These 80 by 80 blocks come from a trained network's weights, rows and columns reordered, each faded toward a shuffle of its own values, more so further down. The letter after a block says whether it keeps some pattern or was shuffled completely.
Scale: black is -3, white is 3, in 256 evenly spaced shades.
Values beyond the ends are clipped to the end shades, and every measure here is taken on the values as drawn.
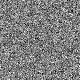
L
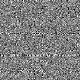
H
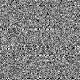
H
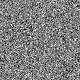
L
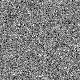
L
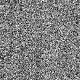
H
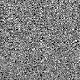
H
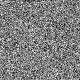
L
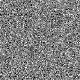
H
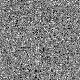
H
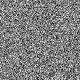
H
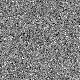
L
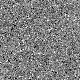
L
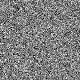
H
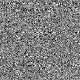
H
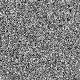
L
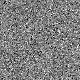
L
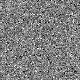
H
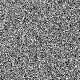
H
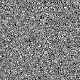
H
